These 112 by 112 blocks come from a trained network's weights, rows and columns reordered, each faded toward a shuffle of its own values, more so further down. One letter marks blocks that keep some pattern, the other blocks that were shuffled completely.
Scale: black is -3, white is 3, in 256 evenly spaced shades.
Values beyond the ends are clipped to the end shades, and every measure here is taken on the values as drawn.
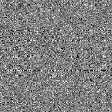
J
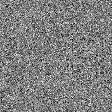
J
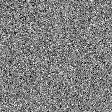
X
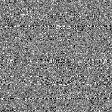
J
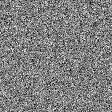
X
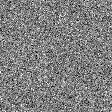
X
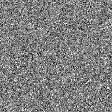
J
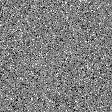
X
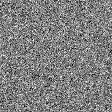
J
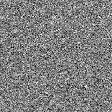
J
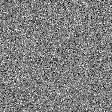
X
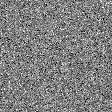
X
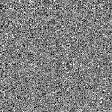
J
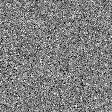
X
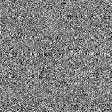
J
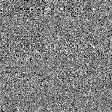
J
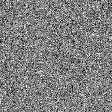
J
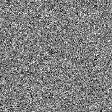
J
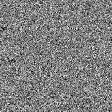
J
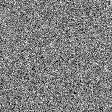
X
